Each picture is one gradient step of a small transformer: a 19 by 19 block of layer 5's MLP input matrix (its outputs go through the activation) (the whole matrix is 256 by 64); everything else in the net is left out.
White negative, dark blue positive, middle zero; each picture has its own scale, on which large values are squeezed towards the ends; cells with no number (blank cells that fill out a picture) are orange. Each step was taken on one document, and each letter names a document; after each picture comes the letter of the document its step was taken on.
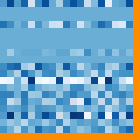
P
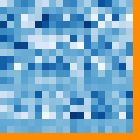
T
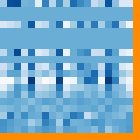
P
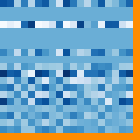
P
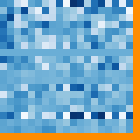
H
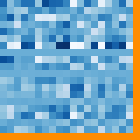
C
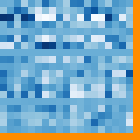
H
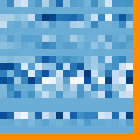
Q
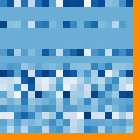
P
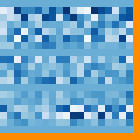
C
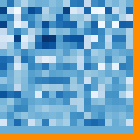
H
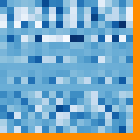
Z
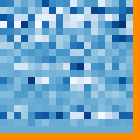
T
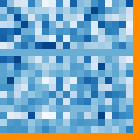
H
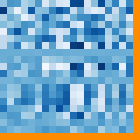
T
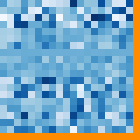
C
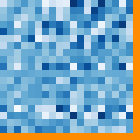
T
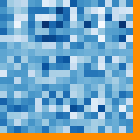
T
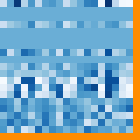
P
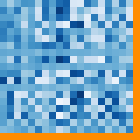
Z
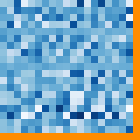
Z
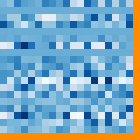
Q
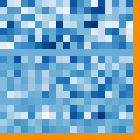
C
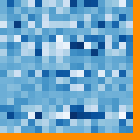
Z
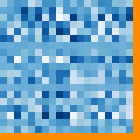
Z
